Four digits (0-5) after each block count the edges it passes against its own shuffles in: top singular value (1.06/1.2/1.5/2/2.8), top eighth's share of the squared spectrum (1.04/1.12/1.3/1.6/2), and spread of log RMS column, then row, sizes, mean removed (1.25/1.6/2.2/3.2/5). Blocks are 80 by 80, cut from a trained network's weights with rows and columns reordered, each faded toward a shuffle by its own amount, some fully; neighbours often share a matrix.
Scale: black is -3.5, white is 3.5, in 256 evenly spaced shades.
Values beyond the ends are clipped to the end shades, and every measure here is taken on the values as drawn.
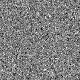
2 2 0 1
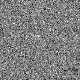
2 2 1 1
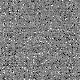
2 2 1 0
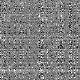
4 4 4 1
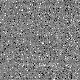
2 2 1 0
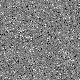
0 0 0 0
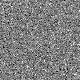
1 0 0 0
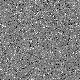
0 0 0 0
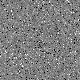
0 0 0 0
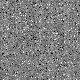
1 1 0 0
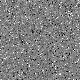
0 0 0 0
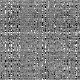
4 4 4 0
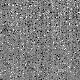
2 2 0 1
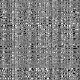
4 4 1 4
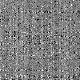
3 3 0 3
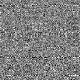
4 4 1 3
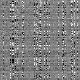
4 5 4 1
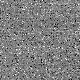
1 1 1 0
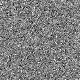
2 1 0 0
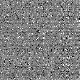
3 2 2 0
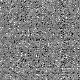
2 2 2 0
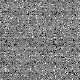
2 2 2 0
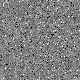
0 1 0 0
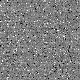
2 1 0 0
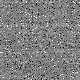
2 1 1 0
